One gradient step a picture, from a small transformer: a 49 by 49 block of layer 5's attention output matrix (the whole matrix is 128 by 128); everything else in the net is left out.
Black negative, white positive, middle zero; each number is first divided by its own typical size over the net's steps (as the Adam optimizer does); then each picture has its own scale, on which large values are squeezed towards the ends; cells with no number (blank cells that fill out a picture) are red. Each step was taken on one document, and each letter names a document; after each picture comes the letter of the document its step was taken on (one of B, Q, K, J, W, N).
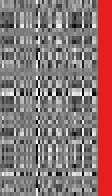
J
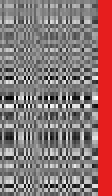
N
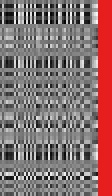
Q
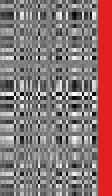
J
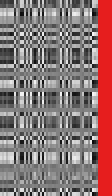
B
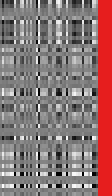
J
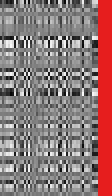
N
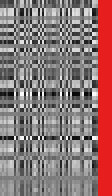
B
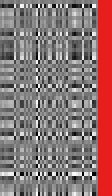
J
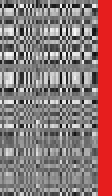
N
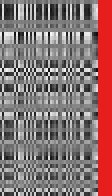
Q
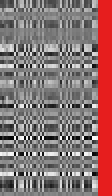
B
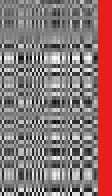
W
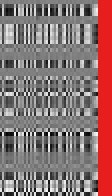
Q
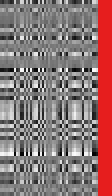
N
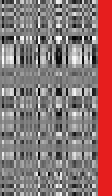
J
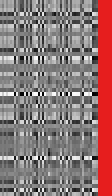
B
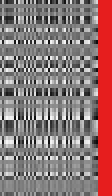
Q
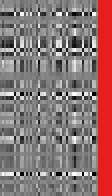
J
